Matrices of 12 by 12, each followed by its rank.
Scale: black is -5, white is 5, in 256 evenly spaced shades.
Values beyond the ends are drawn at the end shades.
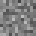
full rank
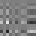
one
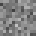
full rank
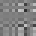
one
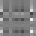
one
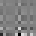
one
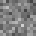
full rank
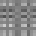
one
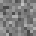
full rank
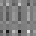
one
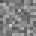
full rank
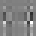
one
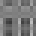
one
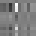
one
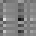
one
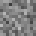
full rank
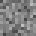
full rank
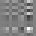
one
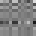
one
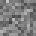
full rank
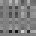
one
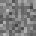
full rank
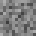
full rank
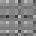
one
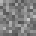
full rank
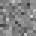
full rank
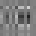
one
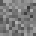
full rank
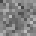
full rank
